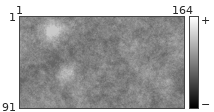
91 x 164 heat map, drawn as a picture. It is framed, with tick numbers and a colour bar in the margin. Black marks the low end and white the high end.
The ninth with the highest average is the top left. There are two bumps. The values are skewed, with a long tail toward high values. No overall slope runs across the table.
